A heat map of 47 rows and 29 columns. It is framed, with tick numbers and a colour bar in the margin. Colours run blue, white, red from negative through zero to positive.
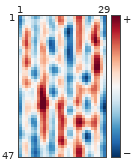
There is no seam. Upright stripes repeat 5 times across the table. On average the colour sits 50% of the way up the scale. There is no overall slope. There are no lone odd cells.
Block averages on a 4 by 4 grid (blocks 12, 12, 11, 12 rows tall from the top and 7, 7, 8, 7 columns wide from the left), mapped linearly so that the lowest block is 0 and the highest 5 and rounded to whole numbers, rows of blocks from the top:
2 2 2 3
3 3 1 4
2 5 4 2
0 3 5 1
